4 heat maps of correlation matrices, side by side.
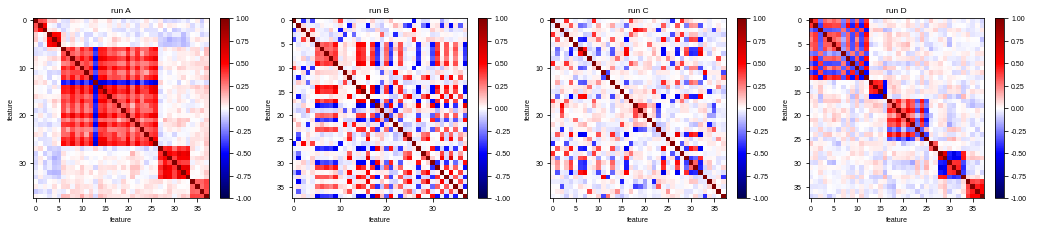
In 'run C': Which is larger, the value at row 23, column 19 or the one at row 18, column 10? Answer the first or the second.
the second
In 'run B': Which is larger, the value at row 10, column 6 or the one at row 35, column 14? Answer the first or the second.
the second
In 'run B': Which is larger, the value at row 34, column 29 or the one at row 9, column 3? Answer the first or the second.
the first
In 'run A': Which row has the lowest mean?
13
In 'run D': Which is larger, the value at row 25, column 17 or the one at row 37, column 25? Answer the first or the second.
the second
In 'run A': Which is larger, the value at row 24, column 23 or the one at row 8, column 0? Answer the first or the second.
the first
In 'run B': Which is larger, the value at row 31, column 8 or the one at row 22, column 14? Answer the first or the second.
the first
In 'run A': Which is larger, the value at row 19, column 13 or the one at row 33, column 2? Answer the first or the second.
the second
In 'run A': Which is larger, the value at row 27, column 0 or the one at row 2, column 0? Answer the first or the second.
the second
